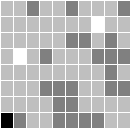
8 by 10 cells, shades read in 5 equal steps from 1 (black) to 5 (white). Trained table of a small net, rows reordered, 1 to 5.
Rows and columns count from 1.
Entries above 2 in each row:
10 10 10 10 10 10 10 9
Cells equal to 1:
1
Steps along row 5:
same same same same same same same down up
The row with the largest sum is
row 2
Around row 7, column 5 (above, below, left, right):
3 3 4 3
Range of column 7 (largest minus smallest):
1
